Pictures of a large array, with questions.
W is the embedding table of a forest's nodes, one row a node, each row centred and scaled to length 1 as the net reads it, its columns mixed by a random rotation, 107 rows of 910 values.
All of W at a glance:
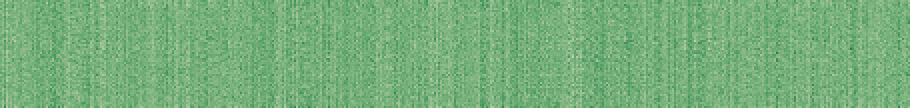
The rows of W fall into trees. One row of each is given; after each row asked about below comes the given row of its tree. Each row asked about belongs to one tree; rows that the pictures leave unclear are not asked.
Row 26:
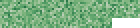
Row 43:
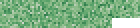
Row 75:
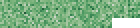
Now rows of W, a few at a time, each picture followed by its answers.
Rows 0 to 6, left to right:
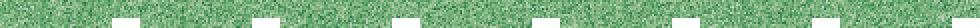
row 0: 43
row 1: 43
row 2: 43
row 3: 26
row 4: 43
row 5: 43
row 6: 75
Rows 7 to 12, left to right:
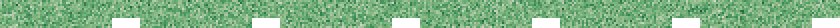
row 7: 43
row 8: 26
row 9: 26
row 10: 26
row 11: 75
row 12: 43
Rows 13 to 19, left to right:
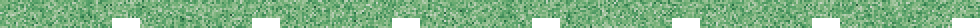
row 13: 75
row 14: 43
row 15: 26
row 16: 75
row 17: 26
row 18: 75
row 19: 43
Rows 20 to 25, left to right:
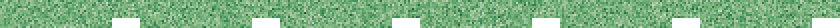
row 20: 26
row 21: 75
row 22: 75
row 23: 26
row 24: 75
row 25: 43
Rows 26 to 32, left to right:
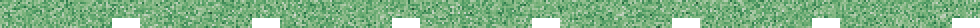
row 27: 43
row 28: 75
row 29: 43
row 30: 43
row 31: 26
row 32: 75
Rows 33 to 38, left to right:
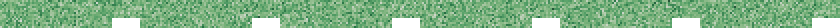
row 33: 26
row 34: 75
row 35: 43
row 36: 75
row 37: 26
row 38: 26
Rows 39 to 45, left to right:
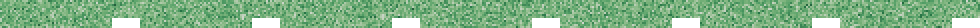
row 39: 26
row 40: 75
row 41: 75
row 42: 43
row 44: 75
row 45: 43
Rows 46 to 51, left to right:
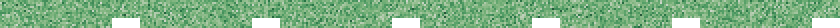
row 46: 43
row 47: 75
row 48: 75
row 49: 75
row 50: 43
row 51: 26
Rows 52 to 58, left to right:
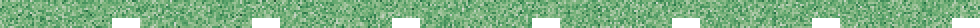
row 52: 43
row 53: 43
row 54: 75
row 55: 26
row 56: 26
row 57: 26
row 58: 43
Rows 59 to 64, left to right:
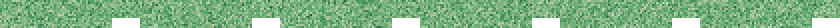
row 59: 43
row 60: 43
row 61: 43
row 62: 75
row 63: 26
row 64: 26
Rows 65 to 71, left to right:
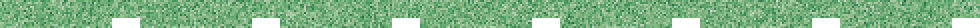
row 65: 43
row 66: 26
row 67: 75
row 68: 26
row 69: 26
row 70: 26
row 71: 43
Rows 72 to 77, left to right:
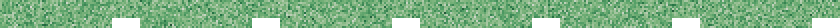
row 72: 43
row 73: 26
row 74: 75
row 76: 26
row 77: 43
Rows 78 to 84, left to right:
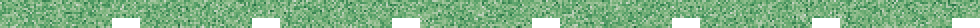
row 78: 43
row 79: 26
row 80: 26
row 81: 43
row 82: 43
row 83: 75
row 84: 26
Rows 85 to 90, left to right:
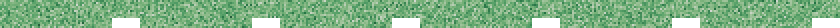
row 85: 26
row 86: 75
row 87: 75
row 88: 26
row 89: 43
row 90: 26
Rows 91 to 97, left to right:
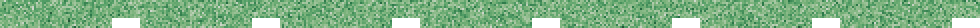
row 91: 43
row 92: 26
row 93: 26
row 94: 26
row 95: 75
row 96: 43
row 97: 43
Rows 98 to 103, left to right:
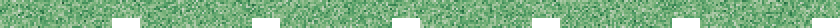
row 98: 43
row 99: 26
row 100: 26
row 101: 43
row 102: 26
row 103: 43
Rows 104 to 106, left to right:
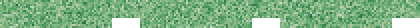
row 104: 43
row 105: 26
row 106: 43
